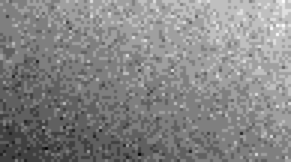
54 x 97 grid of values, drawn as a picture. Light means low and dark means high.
The texture is fine-grained noise. The ninth with the highest average is the bottom left. The halves do not mirror each other. The ninth with the lowest average is the top right. The field climbs toward the bottom left. No row or column stands out. No regular stripes run through it.
